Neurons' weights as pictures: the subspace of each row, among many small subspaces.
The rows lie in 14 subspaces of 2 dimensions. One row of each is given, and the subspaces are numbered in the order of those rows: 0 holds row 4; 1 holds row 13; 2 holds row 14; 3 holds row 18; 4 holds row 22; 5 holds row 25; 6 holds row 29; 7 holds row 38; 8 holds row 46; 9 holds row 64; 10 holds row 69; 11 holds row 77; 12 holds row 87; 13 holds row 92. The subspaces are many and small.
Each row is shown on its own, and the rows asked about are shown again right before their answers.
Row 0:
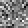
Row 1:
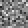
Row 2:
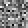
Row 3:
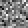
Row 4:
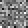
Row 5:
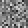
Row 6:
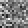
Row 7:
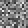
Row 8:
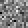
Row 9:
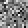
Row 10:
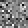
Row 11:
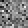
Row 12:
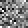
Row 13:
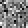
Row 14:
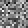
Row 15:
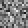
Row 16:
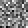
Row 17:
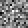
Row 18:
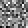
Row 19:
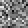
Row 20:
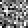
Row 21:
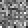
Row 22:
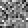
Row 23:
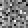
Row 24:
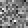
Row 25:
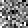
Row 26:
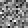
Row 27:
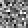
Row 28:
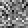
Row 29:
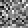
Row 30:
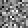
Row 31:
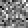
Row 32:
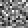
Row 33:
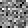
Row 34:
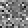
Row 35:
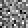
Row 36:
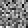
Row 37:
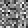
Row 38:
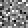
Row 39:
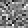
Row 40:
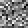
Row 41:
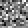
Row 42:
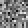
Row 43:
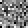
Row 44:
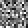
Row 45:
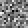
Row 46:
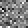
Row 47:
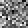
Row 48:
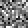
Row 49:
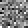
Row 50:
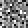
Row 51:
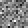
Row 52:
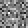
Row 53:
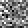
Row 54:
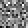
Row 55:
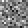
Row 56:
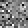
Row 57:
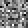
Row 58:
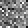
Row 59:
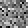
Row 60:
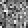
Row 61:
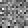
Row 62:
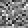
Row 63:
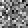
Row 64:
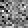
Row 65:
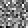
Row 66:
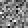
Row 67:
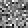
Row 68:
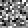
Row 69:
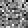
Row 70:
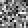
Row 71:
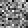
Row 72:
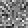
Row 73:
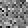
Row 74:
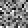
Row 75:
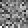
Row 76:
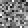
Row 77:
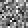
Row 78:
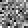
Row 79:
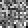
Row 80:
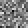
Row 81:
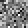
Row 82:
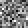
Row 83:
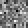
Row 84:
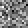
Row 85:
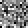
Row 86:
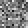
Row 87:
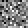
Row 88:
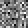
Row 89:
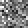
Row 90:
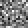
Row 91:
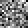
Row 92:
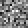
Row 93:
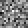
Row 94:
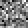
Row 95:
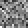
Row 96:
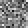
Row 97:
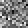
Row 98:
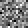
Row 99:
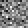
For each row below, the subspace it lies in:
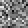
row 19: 6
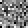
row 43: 1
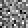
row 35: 7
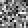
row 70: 8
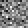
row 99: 12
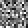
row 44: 3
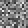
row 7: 2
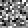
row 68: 4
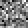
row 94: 4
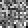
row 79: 0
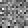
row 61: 0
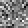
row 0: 6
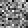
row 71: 10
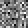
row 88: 2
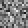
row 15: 13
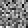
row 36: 3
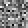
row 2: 10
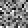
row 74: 13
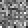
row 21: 0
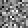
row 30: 9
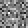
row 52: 2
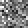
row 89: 9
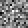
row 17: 13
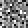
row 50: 7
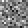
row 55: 12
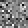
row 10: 9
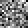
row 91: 10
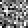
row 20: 1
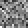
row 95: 4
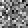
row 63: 6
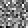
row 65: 3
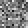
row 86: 10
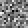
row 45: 13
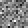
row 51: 11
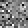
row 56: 9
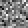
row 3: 4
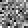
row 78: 0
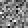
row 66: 11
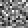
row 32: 7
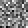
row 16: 3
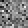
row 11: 9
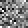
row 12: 8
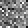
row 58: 8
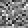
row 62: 5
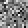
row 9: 1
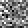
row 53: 12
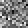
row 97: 5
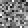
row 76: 10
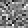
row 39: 5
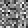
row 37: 2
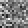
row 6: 12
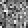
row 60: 1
